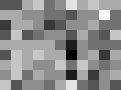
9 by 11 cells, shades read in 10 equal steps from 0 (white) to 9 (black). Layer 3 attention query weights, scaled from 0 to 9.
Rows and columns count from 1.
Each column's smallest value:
2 2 3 2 3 2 1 2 2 0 2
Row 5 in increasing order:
3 3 3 3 3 4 5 5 5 5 8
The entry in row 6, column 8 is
4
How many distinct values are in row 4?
5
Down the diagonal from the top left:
6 3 3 5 3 3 5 3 6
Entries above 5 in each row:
2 1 3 4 1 3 0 2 3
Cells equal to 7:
4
